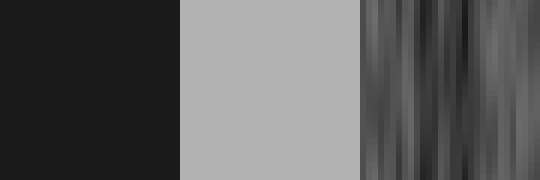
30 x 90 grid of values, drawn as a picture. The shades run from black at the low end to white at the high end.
It is made of 1 by 3 panels. Panel 1,1: very low, flat. Panel 1,2: high, flat. Panel 1,3: low, streaked downward.
